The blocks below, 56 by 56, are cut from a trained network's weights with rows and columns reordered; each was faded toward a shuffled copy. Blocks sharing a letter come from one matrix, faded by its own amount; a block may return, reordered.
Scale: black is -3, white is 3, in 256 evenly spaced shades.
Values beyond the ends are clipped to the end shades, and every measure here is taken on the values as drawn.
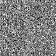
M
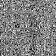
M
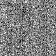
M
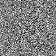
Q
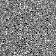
Q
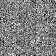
M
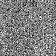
M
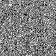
M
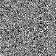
Q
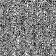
M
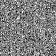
M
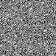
Q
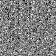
M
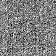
M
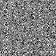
Q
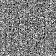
M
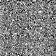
M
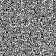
M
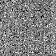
M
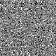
Q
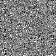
Q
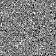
Q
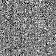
M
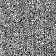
M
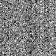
M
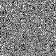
Q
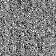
M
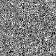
Q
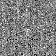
M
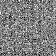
M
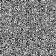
M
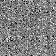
M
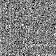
M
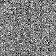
M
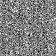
M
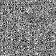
M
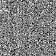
M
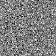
Q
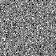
Q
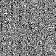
M
